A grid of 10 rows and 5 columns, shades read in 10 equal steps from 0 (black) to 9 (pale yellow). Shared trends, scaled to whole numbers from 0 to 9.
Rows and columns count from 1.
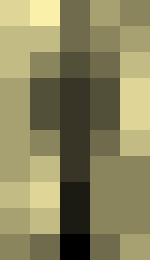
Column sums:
64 58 21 44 62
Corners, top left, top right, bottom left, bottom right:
8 5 5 6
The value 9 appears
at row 1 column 2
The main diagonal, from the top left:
8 7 3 3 8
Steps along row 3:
down down up up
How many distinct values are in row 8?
4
